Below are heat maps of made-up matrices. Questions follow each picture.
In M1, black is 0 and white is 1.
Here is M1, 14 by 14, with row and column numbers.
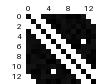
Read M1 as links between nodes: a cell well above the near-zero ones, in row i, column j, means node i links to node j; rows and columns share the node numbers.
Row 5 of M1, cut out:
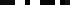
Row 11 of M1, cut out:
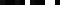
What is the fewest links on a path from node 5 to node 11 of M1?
1
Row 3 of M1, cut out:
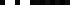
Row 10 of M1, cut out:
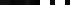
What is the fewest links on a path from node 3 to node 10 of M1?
3
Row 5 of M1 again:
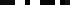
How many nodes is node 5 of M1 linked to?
5
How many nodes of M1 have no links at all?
0
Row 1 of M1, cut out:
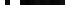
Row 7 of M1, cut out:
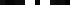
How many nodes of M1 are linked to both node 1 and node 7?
0
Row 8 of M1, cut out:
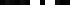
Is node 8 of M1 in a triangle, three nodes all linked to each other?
yes
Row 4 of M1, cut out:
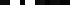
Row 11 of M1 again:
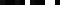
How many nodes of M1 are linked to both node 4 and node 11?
1
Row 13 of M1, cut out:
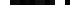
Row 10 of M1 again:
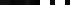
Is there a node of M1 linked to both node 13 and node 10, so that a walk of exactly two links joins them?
yes
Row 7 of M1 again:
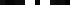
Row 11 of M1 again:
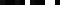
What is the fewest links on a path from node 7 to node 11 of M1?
2
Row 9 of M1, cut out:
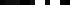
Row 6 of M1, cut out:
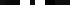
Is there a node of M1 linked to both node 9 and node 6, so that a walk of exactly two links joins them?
yes
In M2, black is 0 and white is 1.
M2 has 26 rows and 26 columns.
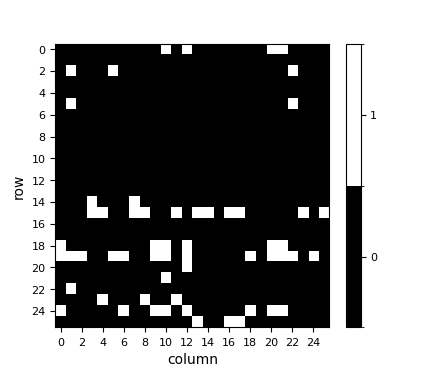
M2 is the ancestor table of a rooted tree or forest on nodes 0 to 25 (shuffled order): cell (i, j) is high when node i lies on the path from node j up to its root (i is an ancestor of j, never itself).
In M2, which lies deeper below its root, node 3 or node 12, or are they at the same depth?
node 12
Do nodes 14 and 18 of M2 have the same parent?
no
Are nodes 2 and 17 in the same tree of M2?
no
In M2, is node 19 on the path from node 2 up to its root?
yes
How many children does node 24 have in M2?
2
